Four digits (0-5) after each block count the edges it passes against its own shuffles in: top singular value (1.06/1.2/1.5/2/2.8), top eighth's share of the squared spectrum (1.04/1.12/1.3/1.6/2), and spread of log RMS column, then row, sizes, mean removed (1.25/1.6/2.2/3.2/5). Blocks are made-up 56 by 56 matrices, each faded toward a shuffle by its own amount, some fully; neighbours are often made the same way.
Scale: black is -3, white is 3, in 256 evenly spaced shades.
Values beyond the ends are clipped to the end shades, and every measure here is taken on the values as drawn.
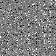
3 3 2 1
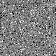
0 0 1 0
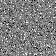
0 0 0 0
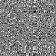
4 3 2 2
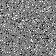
0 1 0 0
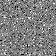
2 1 0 0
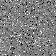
0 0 0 0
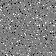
0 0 0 0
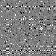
4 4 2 3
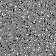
1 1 0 0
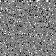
3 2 0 1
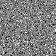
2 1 0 1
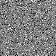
1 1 0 1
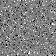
1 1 0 0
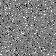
1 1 0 0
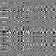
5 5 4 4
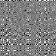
4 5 3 3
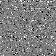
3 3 1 1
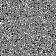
1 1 0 0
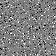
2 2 0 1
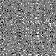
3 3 1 1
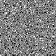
3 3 1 1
